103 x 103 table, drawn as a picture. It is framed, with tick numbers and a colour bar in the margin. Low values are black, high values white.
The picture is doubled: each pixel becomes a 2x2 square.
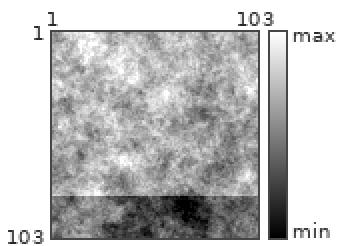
Seam: horizontal, 80% of the way down, the top part higher. Ninth with the lowest average: bottom middle. Stripes: none.
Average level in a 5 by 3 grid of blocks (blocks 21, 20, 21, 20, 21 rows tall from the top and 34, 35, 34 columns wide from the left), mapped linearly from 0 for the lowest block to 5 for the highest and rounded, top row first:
5 5 4
4 5 4
4 4 3
4 4 3
2 0 1
